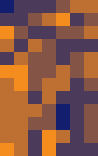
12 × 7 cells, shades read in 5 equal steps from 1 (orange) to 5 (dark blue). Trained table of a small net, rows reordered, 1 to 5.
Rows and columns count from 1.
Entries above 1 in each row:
7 6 6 7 7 5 6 7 7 7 6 5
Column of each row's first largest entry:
1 1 3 2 1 3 6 3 5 5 3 3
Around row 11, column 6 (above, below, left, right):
4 4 2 3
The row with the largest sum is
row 1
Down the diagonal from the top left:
5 4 4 3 4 3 3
